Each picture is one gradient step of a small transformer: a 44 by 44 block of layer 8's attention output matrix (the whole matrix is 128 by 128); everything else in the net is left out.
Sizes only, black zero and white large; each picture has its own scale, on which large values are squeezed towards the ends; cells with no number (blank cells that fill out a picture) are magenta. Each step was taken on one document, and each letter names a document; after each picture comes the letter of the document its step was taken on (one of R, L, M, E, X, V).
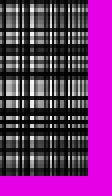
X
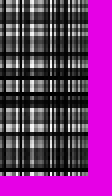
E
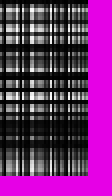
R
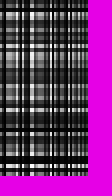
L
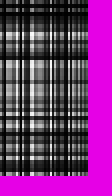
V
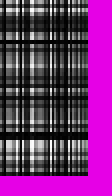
E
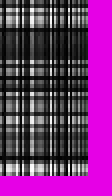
R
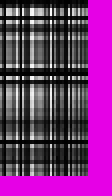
V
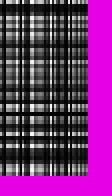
X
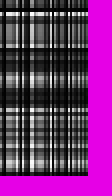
L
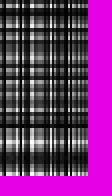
X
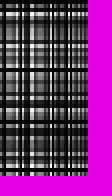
L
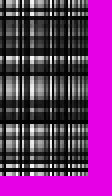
X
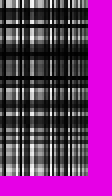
E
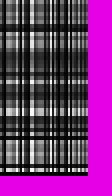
X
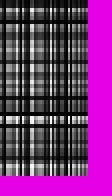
R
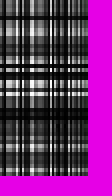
E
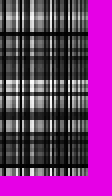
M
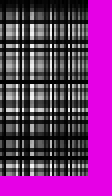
L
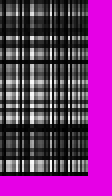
R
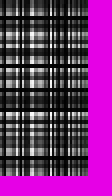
V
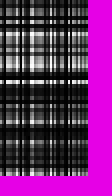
M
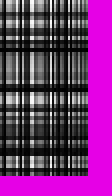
M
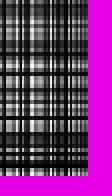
V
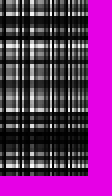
L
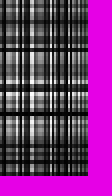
R
